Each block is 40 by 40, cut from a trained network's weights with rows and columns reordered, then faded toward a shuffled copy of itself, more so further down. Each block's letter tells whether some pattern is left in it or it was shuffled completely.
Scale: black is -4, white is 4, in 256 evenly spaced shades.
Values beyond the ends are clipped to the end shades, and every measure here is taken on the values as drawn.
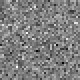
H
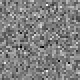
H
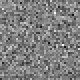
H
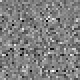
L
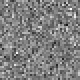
H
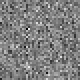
L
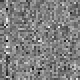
L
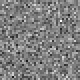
H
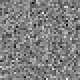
H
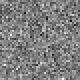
H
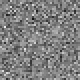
H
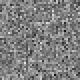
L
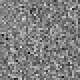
L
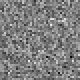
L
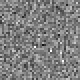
H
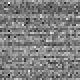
L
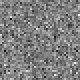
H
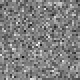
H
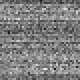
L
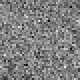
H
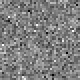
H
